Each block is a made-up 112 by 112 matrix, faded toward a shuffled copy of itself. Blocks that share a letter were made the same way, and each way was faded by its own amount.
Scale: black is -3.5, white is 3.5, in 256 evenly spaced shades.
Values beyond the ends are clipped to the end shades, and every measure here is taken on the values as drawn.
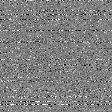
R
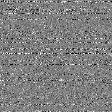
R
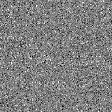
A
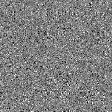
A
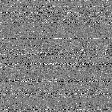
R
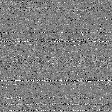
R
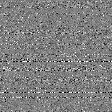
R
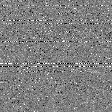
R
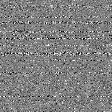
R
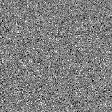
A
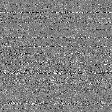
R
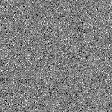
A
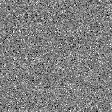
A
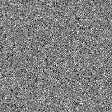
A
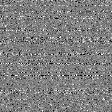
R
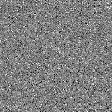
A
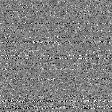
R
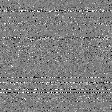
R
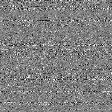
R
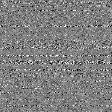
R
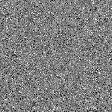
A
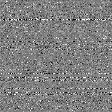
R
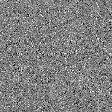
A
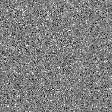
A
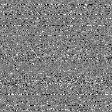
R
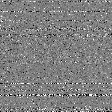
R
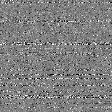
R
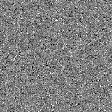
A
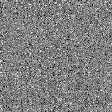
A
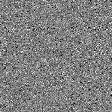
A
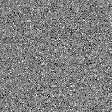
A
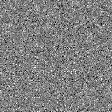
A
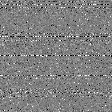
R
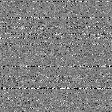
R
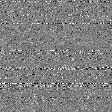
R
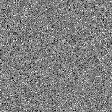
A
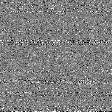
R
